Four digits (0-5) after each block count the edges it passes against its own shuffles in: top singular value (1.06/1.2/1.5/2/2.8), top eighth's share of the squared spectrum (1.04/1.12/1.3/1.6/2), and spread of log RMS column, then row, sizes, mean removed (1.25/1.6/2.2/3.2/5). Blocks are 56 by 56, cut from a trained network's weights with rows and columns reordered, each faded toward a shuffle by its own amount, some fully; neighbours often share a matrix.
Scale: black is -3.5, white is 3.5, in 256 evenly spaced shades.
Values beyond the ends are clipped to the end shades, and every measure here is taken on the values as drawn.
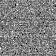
1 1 0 0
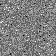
0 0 0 0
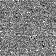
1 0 0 0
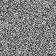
0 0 0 0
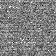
2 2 0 0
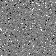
1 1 0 0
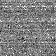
3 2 0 0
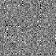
3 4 2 2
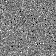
0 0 0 0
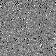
2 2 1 1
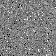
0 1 0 0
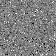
1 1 0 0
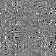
3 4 2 2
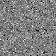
2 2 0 1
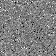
0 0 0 0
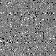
3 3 1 2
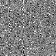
3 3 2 1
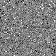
1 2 0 0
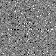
2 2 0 0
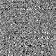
2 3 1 2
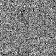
2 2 0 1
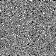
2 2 0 1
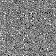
2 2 0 1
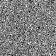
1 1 0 1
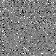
3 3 1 2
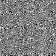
3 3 0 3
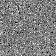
2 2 0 1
